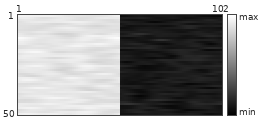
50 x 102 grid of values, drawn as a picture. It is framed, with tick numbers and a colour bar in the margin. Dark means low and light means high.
The table splits into one row of 2 panels. Panel 1,1: very high, streaked across, faint in contrast. Panel 1,2: very low, streaked across, faint in contrast.
